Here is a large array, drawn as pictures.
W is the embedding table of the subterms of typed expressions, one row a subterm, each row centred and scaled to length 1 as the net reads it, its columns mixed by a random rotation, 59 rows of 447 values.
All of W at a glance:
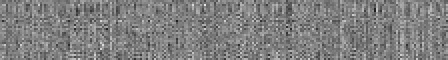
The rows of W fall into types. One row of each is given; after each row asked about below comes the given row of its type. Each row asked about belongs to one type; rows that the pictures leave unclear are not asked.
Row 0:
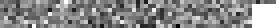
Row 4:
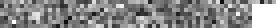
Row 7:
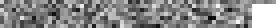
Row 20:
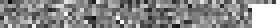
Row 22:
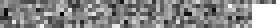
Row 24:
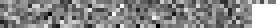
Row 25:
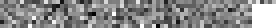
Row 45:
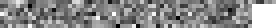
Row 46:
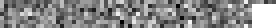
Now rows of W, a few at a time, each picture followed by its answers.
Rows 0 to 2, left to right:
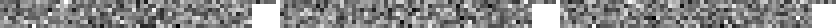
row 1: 46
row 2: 20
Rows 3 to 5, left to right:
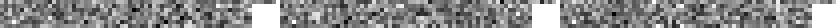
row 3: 46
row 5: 4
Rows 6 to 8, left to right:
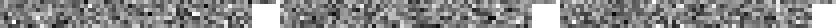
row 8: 4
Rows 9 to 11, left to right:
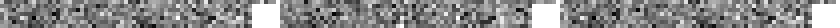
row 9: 7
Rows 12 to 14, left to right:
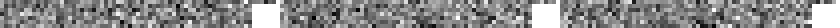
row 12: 46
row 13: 7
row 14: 0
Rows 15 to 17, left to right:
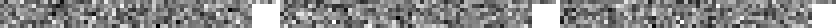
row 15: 25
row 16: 25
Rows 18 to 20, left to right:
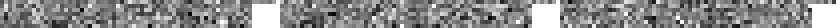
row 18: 4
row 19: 7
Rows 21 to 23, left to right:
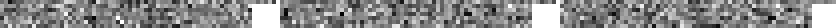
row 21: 20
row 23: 7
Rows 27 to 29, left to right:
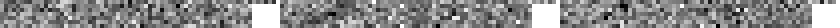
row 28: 24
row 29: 24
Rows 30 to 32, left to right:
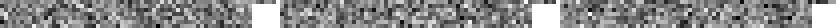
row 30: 24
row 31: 46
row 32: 45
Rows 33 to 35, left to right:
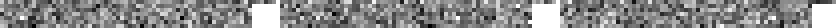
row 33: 7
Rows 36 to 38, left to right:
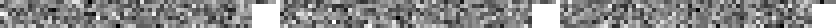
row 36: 45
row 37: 25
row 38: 24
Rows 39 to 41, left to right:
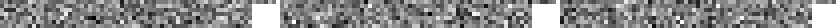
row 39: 20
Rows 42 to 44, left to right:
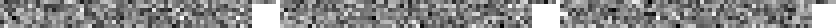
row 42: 25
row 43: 20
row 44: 45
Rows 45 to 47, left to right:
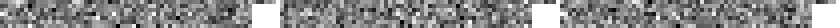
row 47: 45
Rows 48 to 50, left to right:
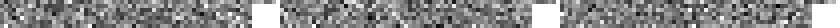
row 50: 45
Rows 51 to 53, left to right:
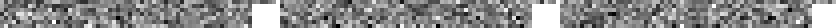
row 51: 25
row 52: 24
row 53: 7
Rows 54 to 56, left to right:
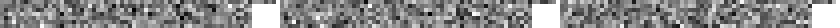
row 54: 46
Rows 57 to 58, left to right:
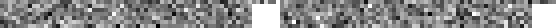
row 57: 24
